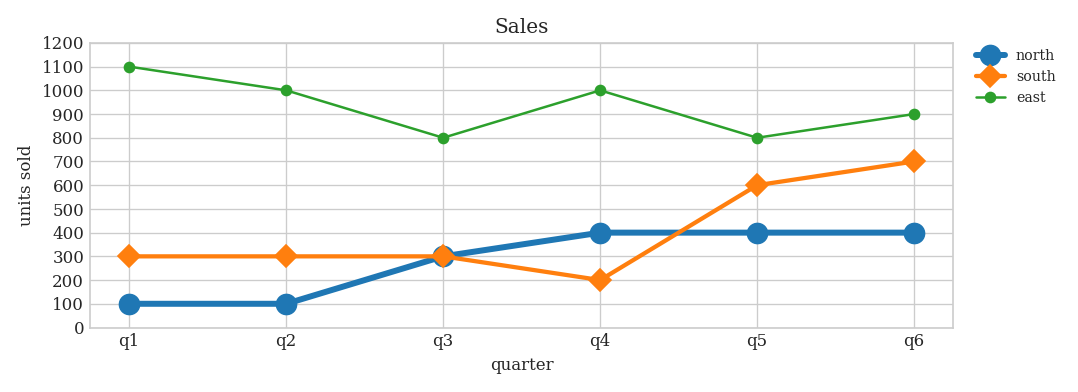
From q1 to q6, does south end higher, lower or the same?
higher
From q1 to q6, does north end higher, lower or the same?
higher
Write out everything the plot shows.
Title: Sales
x-axis: quarter, ticks q1 q2 q3 q4 q5 q6
y-axis: units sold, ticks 0 100 200 300 400 500 600 700 800 900 1000 1100 1200
Legend: north, south, east
Values:
north: 100 100 300 400 400 400
south: 300 300 300 200 600 700
east: 1100 1000 800 1000 800 900
